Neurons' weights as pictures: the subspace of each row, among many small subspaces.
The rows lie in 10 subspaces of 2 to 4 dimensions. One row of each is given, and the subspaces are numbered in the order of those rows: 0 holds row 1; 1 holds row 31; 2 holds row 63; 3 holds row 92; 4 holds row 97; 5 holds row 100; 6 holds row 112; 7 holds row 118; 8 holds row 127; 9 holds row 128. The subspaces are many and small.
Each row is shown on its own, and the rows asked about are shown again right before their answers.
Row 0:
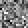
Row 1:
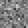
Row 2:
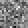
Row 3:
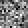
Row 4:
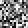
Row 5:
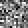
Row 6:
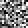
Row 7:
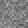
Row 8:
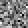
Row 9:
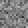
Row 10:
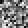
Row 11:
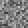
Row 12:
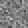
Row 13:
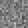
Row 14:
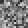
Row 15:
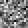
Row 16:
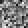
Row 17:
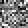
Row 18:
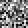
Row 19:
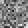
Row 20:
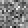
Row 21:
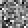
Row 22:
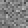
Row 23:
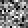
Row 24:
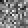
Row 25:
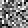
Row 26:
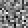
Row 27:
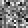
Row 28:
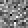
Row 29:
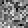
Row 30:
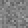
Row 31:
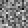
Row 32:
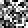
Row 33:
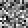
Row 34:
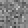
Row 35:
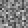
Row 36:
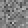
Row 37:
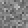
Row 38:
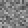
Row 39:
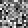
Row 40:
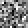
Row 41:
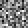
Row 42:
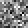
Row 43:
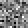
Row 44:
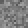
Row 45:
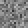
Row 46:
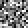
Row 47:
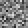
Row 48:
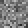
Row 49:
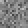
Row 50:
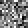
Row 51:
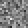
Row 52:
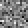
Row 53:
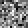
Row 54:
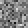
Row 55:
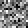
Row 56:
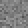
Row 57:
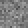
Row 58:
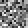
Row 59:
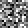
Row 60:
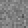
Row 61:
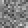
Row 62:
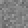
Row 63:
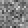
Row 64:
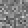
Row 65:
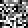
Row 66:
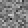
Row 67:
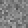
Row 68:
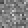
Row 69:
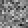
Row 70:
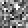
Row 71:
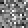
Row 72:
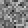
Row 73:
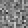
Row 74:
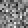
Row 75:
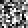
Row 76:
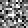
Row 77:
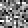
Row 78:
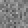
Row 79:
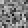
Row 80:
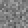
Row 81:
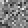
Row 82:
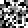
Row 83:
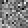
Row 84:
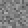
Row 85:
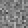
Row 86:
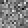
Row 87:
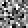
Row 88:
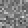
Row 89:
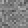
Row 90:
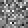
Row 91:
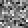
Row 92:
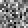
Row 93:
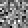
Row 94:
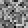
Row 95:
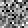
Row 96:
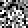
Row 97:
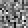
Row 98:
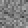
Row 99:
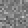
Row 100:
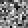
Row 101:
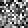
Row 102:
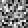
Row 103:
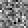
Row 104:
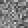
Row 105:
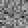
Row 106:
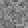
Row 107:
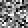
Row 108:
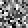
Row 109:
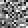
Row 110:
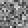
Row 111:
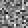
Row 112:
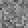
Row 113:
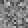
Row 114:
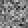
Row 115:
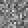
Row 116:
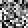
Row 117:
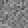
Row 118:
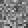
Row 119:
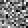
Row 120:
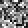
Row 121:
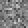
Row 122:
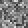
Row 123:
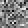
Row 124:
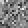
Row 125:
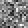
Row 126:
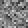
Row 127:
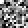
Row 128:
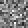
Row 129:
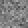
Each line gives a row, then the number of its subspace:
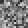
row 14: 8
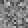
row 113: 8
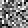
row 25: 1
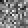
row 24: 3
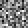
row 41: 1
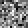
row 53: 5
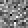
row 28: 9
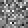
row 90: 9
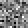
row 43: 2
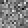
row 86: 1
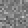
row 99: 7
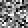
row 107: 5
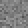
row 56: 7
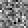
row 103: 0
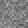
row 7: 0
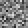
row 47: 0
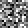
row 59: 5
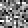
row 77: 2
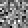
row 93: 5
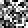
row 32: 6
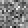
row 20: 2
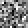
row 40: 5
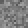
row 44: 8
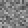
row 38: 0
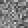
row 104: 4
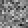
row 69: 2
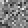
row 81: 3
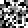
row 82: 8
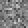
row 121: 0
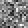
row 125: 5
